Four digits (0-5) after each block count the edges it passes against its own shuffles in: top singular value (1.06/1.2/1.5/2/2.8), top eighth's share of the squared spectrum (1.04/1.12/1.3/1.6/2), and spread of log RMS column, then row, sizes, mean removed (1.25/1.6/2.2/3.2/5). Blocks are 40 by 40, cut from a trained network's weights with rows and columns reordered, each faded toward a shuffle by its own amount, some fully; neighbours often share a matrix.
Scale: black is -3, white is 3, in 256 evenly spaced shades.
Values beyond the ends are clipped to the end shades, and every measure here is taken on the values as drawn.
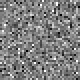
0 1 0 0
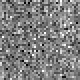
1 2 0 1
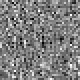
2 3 2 1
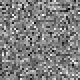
1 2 0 0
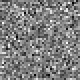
0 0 0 0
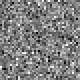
0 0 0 0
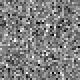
1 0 0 0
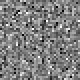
1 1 0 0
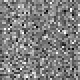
1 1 0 0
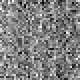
2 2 0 2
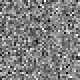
0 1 0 0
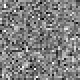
0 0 0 0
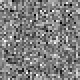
1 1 0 0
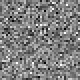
0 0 0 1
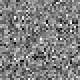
2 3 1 1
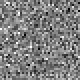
0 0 0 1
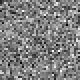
1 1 0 0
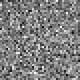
1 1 0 0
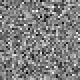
0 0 0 0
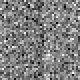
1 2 0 0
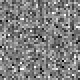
1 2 0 1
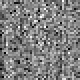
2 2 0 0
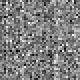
1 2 0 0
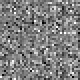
1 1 0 1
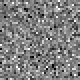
0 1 0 0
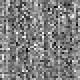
3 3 1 1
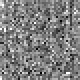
2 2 0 0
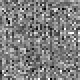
2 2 0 2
